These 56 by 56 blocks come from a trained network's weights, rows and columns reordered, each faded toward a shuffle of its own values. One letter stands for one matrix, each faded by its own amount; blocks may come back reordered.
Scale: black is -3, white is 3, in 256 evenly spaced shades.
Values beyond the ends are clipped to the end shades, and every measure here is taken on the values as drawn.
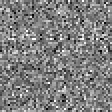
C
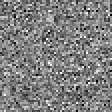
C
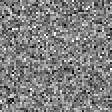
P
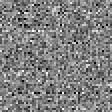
C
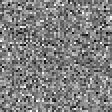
C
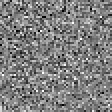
P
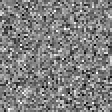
P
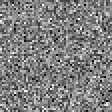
P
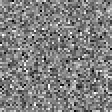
P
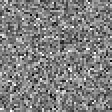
P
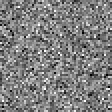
P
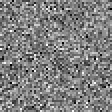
C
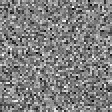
P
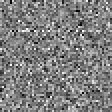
C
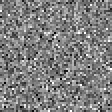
P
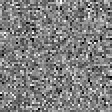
C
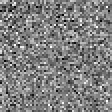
C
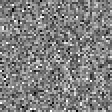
P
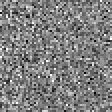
P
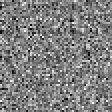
C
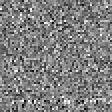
C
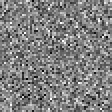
P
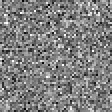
P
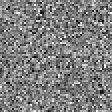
P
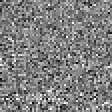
C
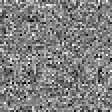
C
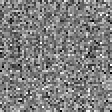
C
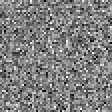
P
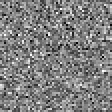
P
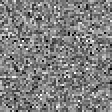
P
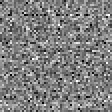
C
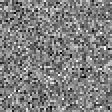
P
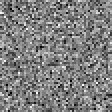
P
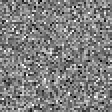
P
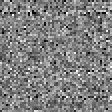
C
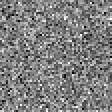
P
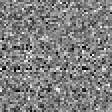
C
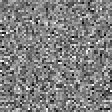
C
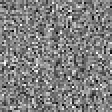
C
